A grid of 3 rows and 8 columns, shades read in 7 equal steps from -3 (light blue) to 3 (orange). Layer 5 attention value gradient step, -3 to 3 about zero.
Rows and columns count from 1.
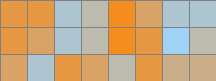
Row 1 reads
2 2 -2 -1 3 1 -2 -2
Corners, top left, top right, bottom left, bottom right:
2 -2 1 0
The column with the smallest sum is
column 7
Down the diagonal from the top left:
2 1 2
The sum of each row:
1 1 3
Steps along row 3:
down up down down up down same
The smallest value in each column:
1 -2 -2 -1 -1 1 -3 -2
